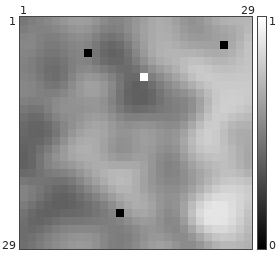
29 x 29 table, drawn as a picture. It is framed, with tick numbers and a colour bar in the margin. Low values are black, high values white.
Ninth with the highest average: bottom right. Average level on the scale: 60%. Slope: up to the right. Grain: blotchy. Stripes: none. Lone odd cells: 4, 1 higher and 3 lower than their neighbours.
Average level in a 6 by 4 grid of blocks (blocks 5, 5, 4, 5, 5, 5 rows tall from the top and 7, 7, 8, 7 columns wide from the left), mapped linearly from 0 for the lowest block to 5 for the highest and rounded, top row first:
1133 | 1125 | 1215 | 1324 | 0225 | 0125
